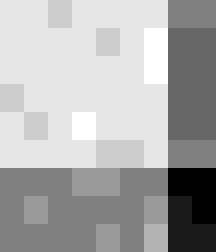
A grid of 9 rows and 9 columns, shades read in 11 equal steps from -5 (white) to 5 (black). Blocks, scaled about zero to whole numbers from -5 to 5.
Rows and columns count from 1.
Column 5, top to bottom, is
-4 -3 -4 -4 -4 -3 -1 0 -1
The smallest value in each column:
-4 -4 -4 -5 -4 -4 -5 0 0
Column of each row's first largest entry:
8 8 8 8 8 8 8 9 8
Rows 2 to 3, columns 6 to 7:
-4 -5 | -4 -5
